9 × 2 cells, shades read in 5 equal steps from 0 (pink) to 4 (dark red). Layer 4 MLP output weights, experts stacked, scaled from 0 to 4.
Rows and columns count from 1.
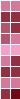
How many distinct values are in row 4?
2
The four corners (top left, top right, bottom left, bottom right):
1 1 3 4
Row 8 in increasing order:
1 1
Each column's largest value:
3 4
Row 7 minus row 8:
2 2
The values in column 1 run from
0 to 3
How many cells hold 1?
6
